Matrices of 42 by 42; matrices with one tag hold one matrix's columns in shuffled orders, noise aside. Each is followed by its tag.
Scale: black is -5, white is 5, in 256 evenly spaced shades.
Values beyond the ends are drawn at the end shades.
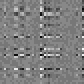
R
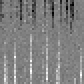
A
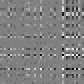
R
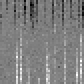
A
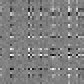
R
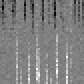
A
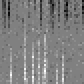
A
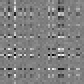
R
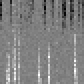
A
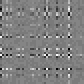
R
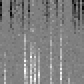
A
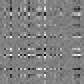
R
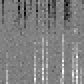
A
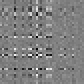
R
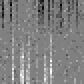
A
